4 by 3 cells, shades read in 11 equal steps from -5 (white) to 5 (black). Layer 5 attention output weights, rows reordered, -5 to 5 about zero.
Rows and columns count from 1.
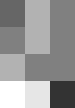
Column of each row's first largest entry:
1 1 2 3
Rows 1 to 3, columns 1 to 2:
1 -2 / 0 -2 / -2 0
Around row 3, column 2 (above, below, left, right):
-2 -4 -2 0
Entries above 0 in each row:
1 0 0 1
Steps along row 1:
down up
